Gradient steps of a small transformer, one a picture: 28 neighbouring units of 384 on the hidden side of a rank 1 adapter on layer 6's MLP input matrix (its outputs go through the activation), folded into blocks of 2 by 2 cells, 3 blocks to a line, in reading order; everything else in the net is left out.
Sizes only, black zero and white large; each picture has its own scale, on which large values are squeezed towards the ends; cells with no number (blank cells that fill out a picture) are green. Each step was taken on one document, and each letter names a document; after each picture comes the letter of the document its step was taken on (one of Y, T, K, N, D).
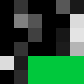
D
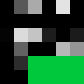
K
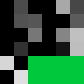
D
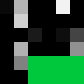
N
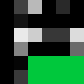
K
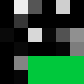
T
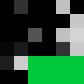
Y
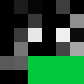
Y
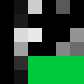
K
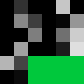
D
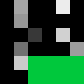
N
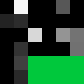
T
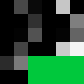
Y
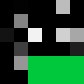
T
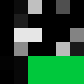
K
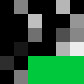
D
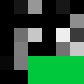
Y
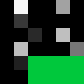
N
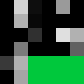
T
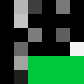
N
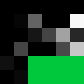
D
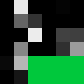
T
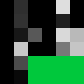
T
